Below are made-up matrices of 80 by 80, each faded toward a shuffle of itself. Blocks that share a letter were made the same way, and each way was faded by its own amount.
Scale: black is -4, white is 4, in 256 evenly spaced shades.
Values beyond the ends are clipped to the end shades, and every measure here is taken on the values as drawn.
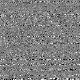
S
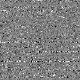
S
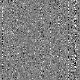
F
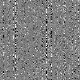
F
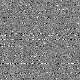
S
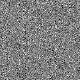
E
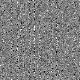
E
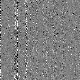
F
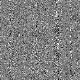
E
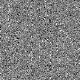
E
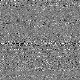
S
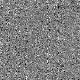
E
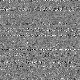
S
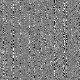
F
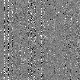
F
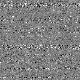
S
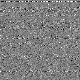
S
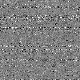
S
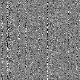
F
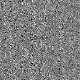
E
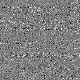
S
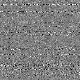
S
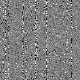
F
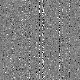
F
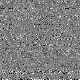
S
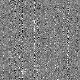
F
